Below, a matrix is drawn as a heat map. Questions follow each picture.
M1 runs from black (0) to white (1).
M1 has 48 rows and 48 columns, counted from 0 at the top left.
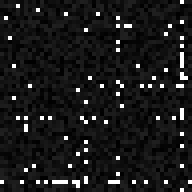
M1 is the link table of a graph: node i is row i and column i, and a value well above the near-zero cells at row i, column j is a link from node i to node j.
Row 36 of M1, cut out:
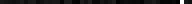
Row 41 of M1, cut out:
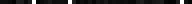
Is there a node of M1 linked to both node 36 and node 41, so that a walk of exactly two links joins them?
yes
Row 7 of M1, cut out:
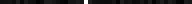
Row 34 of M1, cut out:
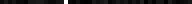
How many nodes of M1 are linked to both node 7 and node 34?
0
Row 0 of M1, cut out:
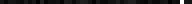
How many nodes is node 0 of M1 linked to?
1
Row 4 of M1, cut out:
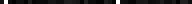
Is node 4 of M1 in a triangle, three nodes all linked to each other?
no
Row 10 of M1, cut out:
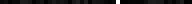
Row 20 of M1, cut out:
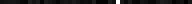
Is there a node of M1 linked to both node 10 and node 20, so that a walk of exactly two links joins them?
yes
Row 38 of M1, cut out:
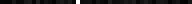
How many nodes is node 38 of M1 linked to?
1
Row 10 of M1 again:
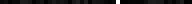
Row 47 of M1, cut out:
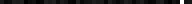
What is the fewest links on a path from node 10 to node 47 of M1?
3
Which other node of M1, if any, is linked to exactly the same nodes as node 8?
node 17
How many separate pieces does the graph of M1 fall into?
1
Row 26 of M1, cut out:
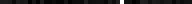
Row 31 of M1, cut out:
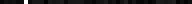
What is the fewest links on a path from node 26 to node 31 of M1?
6
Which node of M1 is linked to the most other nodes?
node 45
